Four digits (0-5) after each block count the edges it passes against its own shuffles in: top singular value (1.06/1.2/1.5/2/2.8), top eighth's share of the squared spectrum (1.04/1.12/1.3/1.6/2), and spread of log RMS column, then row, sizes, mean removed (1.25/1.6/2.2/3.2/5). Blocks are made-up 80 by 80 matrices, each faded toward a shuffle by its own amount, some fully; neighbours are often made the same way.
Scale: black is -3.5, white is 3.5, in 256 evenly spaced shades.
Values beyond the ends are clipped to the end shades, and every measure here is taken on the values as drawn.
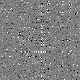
3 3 2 1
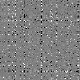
4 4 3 2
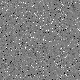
2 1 0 0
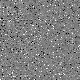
2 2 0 0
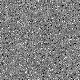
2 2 0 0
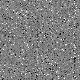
1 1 1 0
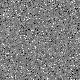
0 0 0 0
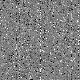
2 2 2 0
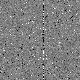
3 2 1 0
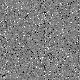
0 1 1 0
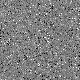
0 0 1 0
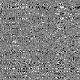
4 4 2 3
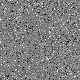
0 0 0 0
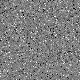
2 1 0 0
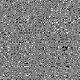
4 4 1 2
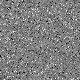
1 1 0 0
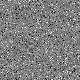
0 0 0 0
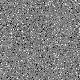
2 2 0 0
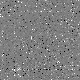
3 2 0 0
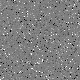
0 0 0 0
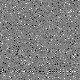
3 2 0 1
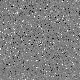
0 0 0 0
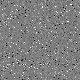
1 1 0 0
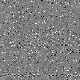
3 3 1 2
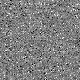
3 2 0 1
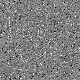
2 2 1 0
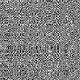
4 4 3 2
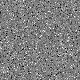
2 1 0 0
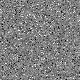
2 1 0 0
